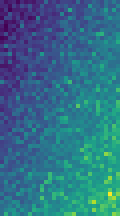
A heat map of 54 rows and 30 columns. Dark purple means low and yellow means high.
No regular stripes run through it. Values rise toward the bottom right. The ninth with the lowest average is the top left. No single row or column stands out from its neighbours. The texture is fine-grained noise.
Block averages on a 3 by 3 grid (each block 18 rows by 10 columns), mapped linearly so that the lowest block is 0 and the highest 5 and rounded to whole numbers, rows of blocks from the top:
012
134
245
